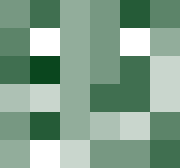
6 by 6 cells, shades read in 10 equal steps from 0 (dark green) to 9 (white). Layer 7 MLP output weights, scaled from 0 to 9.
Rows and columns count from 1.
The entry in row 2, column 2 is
9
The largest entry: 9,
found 3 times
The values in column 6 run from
2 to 7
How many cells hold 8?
0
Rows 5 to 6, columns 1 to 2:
4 1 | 5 9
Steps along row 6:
up down down same down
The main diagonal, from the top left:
4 9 5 2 7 2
